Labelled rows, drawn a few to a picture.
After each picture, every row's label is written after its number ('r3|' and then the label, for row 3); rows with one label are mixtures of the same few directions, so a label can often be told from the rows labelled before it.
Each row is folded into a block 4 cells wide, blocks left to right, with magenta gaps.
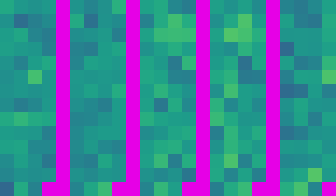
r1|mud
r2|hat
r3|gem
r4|gem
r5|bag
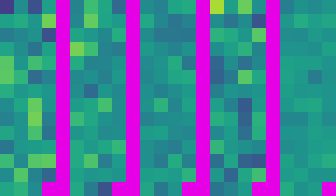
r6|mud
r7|hat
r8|gem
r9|mud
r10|mud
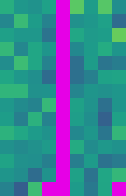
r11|bag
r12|mud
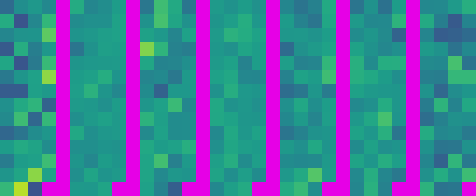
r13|bag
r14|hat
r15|hat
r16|gem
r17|bag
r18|mud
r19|gem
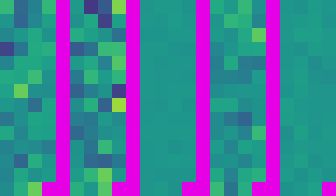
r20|hat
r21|bag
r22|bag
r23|mud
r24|gem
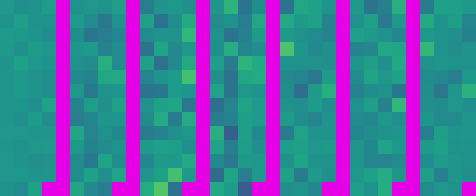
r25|bag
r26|gem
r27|bag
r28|gem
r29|hat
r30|bag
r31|hat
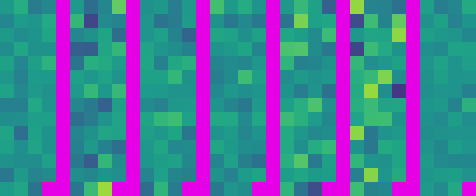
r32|gem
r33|hat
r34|mud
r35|mud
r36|hat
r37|hat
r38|bag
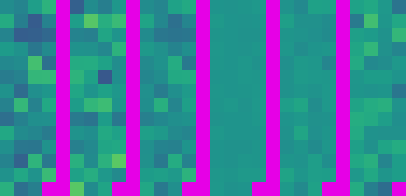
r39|gem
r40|mud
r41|gem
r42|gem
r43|gem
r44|hat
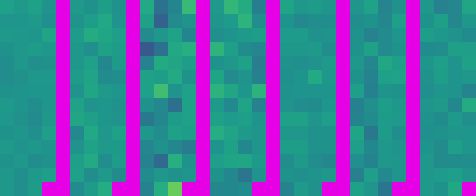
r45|mud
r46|gem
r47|hat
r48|bag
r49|mud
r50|gem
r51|bag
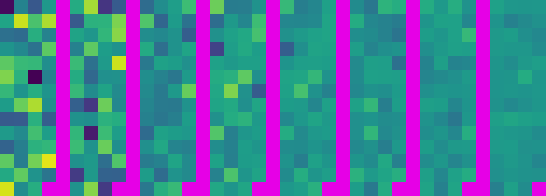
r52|mud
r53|gem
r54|hat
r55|hat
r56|hat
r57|gem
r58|mud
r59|mud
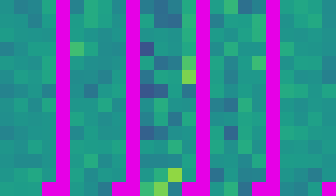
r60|bag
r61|hat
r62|bag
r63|gem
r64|bag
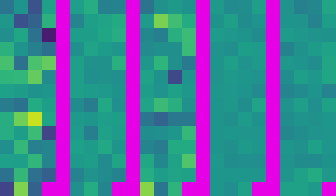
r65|mud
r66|gem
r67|mud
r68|bag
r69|bag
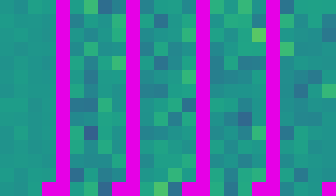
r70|gem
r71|gem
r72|bag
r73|mud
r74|hat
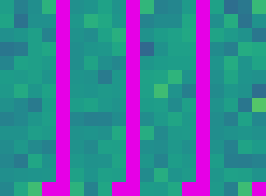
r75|hat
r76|mud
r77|hat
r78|bag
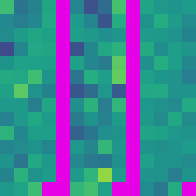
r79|hat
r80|bag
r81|bag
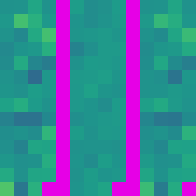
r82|mud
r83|hat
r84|mud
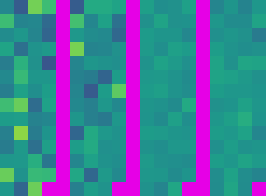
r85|gem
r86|hat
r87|bag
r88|mud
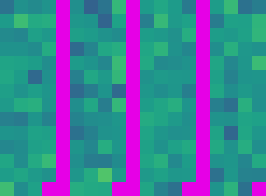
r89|mud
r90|bag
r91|hat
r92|gem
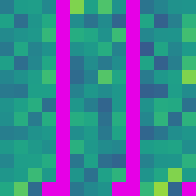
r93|bag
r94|mud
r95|bag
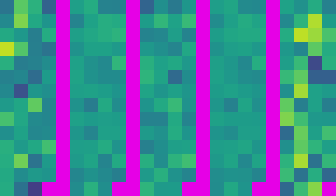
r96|hat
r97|gem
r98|mud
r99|gem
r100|gem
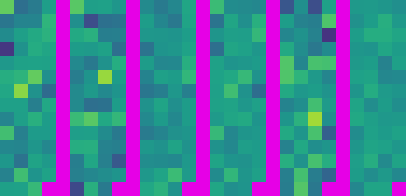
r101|hat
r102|mud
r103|bag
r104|hat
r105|mud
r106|gem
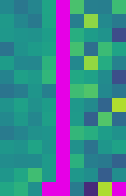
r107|bag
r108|bag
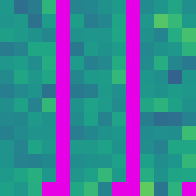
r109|bag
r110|bag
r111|mud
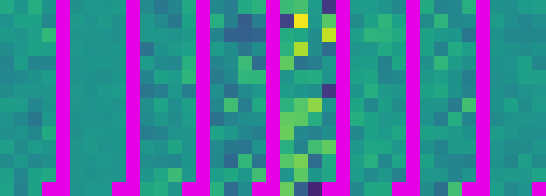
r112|mud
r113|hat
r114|bag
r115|gem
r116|hat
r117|gem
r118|bag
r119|gem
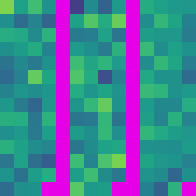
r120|mud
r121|mud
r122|bag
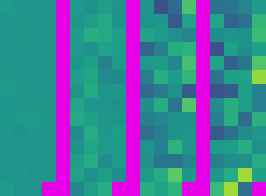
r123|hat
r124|gem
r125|bag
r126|bag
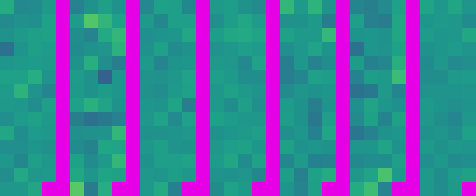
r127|hat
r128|mud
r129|bag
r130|gem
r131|mud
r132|bag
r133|mud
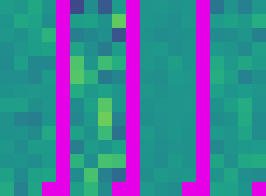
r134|mud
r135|mud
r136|gem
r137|mud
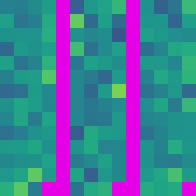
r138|bag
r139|hat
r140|bag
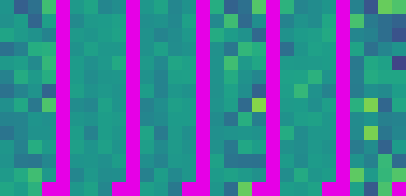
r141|bag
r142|gem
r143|gem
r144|bag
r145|hat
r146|gem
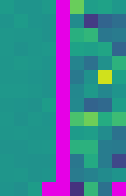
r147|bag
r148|mud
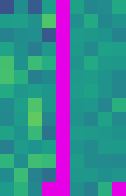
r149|mud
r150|bag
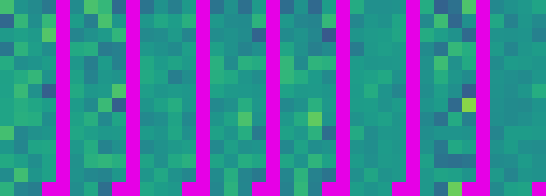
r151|hat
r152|bag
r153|mud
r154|mud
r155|mud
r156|hat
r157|bag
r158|hat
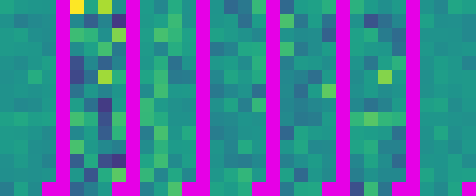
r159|mud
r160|mud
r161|gem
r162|bag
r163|hat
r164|mud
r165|gem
